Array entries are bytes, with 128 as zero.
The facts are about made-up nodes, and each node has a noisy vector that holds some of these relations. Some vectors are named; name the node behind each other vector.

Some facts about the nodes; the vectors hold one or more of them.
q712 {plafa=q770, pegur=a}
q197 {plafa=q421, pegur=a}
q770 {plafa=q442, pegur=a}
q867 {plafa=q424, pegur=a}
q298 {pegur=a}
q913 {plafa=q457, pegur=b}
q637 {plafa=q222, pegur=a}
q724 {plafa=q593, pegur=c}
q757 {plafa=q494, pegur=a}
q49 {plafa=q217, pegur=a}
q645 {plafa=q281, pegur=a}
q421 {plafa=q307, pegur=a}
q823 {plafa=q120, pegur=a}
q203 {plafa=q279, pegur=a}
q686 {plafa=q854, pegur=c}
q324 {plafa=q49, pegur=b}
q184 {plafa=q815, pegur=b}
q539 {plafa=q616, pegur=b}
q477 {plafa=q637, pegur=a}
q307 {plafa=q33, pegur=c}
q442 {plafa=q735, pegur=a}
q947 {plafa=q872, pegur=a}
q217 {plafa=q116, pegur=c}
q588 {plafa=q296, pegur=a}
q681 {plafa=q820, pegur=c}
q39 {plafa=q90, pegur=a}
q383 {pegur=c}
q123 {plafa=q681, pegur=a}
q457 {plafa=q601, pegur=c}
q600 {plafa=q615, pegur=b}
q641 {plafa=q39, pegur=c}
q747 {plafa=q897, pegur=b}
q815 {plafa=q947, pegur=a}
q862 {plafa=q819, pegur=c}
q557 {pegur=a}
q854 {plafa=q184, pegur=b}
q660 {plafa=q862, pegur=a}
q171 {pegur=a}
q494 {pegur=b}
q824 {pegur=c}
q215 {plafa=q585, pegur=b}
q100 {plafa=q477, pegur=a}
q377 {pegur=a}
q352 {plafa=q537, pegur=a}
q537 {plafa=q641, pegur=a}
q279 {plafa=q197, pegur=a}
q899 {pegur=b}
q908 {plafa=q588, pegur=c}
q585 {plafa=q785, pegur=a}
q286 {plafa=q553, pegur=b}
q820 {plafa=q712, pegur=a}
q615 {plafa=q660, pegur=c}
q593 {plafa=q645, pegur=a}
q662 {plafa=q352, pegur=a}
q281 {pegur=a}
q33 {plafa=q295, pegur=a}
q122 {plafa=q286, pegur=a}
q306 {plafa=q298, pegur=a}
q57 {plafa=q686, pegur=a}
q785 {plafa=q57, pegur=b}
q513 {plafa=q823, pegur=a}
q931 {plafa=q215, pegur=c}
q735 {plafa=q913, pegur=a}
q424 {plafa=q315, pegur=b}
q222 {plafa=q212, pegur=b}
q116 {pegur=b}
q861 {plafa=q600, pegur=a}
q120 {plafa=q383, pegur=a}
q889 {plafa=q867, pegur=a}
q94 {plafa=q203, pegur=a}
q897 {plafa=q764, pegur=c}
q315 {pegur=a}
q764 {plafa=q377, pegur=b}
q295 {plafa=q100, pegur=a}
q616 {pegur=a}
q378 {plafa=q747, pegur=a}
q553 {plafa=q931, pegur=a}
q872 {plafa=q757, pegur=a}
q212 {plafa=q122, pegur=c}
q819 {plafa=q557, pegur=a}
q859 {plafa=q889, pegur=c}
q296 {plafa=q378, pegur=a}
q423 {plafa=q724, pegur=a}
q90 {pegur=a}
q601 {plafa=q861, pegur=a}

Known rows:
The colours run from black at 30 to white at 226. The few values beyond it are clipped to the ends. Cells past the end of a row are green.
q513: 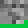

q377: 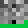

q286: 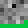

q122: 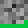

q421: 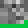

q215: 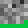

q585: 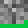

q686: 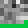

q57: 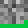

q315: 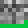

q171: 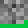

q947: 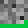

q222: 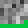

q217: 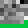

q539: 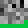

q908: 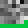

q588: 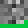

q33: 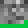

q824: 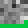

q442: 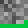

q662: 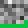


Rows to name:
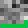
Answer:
q931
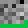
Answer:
q324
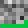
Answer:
q352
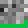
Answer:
q424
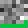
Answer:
q724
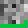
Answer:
q764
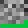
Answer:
q306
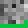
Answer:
q747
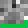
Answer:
q681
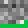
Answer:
q39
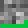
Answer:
q889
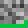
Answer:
q94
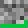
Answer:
q537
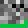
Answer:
q616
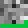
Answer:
q897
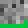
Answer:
q899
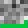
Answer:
q641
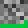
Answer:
q49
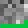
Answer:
q913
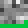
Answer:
q383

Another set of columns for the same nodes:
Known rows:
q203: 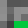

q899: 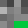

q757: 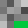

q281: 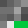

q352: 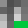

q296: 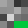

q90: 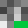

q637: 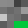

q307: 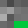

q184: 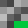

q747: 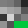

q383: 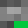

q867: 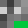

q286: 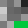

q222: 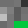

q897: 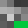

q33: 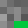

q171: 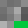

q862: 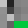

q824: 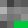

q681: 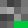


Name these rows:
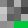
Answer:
q785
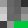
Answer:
q212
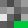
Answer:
q686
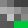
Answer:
q908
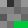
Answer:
q457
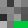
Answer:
q913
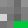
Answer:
q585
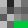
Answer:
q600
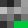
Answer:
q859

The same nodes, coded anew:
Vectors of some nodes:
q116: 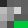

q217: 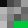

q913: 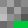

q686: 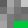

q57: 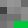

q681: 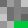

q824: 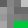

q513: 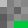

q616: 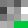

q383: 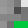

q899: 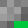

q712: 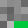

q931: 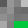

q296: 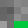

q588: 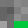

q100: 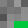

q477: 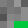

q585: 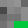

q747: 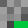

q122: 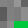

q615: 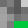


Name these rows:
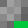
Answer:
q222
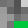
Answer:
q862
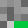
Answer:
q123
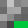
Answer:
q494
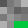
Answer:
q307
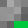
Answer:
q286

